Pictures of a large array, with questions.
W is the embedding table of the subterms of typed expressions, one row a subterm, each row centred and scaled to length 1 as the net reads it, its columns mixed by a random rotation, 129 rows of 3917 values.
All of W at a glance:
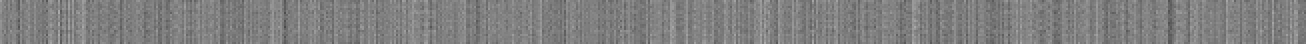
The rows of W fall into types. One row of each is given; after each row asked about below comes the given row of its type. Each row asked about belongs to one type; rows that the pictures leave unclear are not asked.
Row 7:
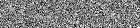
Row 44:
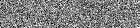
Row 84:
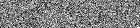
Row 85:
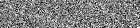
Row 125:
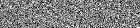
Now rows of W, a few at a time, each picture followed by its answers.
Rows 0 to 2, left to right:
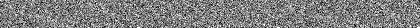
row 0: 85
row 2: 7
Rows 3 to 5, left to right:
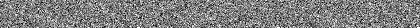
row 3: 85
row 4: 84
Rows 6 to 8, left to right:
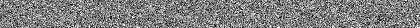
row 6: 125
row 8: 84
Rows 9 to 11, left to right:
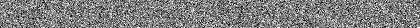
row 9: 84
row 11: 85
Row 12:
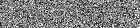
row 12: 44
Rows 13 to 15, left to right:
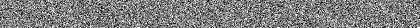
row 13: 44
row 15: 85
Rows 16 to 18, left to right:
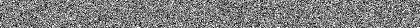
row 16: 84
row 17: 44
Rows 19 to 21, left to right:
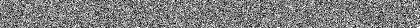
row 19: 125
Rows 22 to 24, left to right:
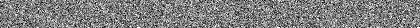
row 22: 85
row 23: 125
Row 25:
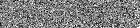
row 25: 44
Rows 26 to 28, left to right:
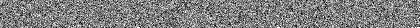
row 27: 84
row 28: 84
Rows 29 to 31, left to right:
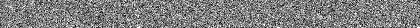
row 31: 7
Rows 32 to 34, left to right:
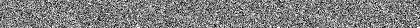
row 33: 7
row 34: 85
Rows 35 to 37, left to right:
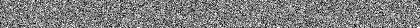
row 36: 7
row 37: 7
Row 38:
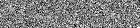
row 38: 7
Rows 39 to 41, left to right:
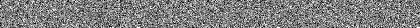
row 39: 125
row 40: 125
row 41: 125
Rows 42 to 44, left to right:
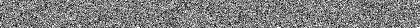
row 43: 84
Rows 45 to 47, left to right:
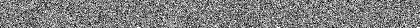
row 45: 84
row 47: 125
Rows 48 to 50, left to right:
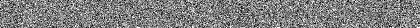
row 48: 125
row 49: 44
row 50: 125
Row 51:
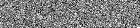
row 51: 7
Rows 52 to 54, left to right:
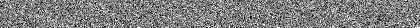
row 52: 85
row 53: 125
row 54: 84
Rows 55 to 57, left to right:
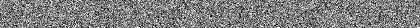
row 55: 125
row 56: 84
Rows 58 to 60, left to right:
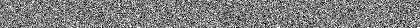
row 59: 44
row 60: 85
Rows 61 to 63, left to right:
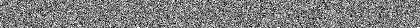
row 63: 84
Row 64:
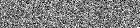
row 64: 125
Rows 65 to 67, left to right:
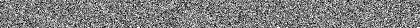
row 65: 85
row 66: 84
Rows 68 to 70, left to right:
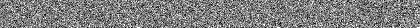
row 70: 44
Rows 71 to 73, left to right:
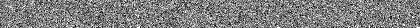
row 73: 125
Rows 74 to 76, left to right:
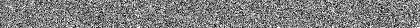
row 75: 7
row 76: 44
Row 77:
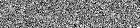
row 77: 7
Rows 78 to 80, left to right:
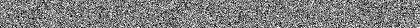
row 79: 84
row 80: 44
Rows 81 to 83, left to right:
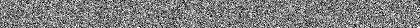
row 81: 125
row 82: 84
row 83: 7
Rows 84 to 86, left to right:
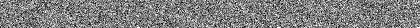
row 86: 44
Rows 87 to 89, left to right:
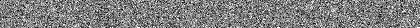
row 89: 84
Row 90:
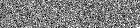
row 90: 44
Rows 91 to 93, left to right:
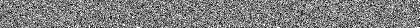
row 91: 125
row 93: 84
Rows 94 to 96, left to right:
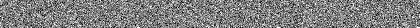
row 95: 125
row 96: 125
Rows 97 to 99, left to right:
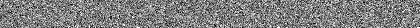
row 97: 125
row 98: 7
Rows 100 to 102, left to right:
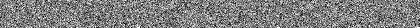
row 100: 44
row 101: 84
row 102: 84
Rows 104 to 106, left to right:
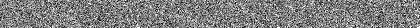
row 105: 85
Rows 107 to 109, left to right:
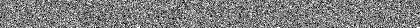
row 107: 44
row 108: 84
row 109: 125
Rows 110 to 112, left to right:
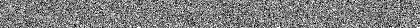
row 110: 7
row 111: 44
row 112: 125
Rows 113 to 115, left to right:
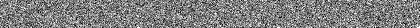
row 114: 7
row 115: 44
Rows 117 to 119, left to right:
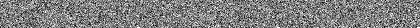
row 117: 84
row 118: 125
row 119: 85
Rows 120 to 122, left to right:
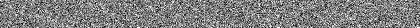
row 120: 85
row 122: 84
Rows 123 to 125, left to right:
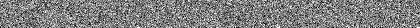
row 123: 84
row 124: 44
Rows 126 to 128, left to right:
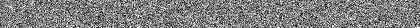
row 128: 84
